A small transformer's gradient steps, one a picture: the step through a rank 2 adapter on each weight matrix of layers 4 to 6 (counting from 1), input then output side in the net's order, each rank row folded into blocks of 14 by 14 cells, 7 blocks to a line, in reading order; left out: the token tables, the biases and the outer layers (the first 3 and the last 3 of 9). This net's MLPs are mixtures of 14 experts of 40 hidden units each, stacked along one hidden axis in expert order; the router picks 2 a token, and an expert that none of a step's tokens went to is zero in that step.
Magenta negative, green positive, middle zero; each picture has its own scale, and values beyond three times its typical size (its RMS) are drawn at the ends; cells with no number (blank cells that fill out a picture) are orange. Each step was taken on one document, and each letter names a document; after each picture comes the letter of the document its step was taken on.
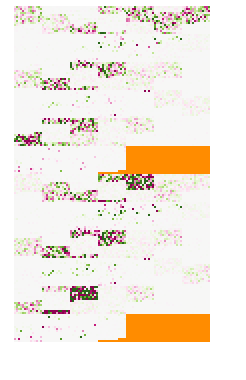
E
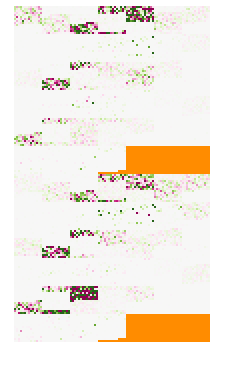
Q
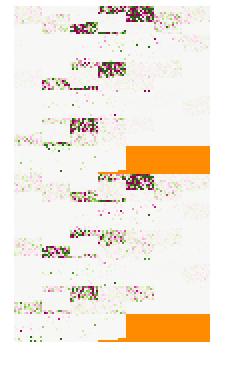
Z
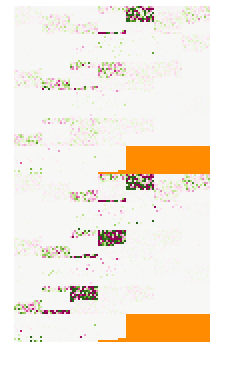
E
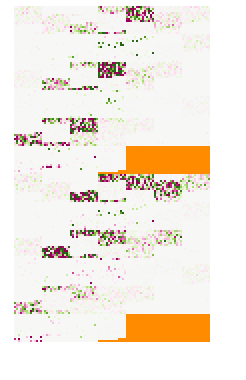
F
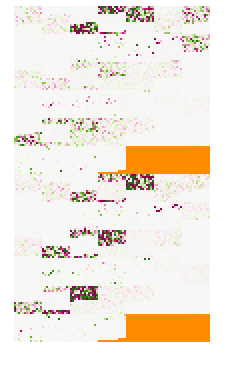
Z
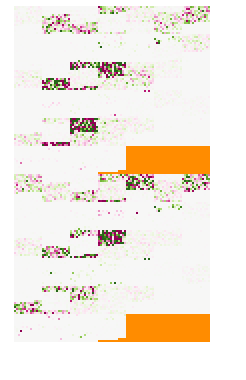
Z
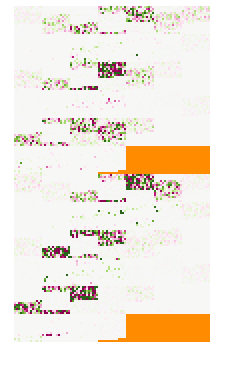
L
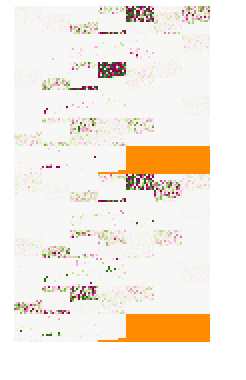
L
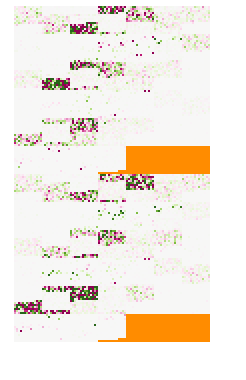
E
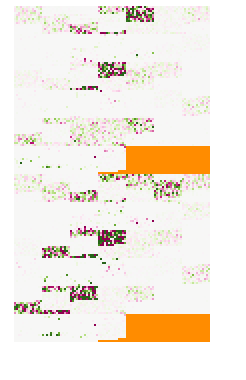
L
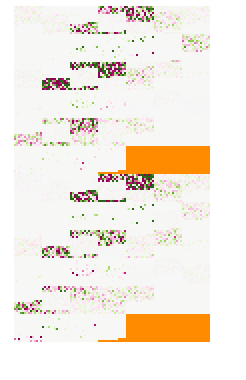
F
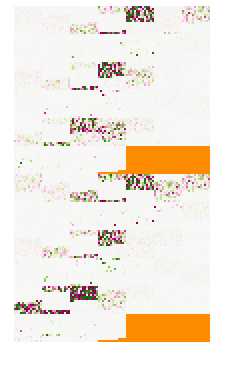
L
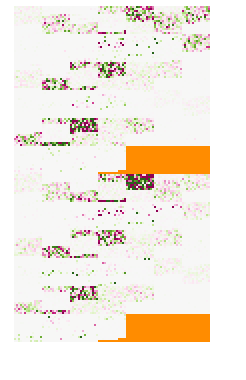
E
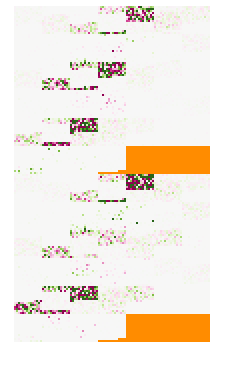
F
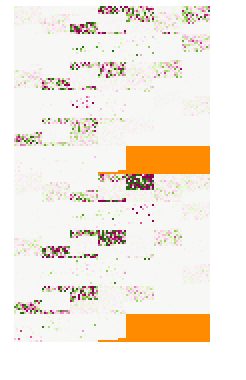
Q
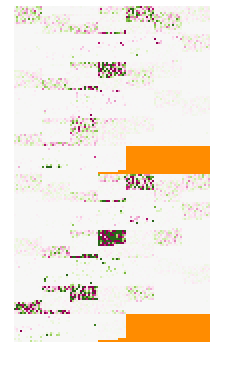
L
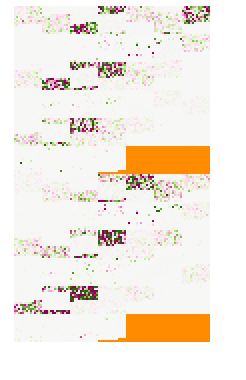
Z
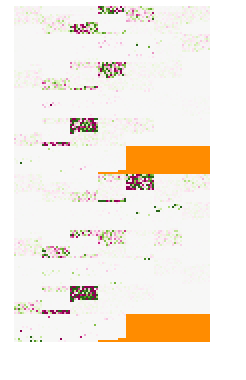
Z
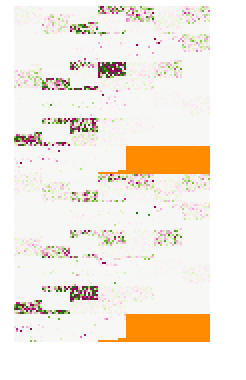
Z
